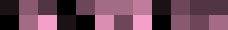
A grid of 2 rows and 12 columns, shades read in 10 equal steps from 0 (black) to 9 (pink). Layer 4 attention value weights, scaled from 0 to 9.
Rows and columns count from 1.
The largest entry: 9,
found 2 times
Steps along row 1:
up down down up up same up down up down same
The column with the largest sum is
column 8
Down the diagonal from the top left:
1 6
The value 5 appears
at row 1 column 2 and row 2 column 10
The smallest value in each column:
0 5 3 0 0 6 4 7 0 4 3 3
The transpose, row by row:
1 0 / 5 6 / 3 9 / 0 1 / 4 0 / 6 8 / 6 4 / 7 9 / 1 0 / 4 5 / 3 4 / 3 6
